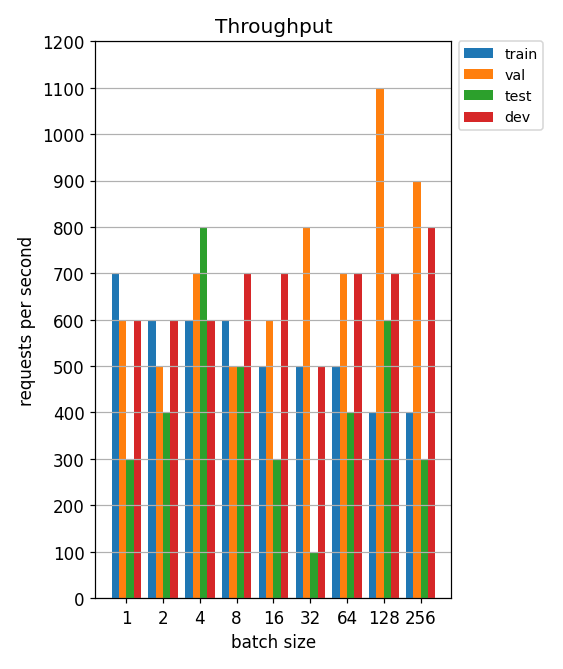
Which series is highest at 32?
val
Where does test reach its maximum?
4
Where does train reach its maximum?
1
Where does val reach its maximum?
128
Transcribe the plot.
Title: Throughput
x-axis: batch size, ticks 1 2 4 8 16 32 64 128 256
y-axis: requests per second, ticks 0 100 200 300 400 500 600 700 800 900 1000 1100 1200
Legend: train, val, test, dev
Values:
train: 700 600 600 600 500 500 500 400 400
val: 600 500 700 500 600 800 700 1100 900
test: 300 400 800 500 300 100 400 600 300
dev: 600 600 600 700 700 500 700 700 800
